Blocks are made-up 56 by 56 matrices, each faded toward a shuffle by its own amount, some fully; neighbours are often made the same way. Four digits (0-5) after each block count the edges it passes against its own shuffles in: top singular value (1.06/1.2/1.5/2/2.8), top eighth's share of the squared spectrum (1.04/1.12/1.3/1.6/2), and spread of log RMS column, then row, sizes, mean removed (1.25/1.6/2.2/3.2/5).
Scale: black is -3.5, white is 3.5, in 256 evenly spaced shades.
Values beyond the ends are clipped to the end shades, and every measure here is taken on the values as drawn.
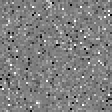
1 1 0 0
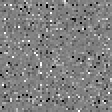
2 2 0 1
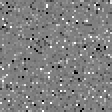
0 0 0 0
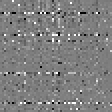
4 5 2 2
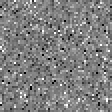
0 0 0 0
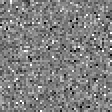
0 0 0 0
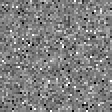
0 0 0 0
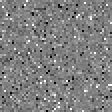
1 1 0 0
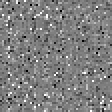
3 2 1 0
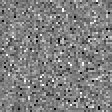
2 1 0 0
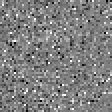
2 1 1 0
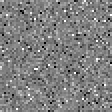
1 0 0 0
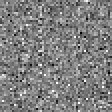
3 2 2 0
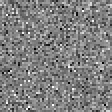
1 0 0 0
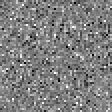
1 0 0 0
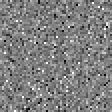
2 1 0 0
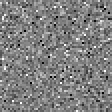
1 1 0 0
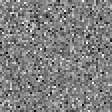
2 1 0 0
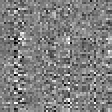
4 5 3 3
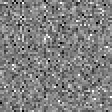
3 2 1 1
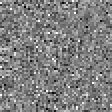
3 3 1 1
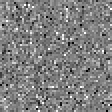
2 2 0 0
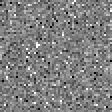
1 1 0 0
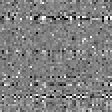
4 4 2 3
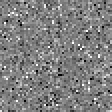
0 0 1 0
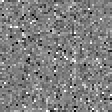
1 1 1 0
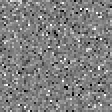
0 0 0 0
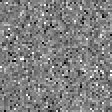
0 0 1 0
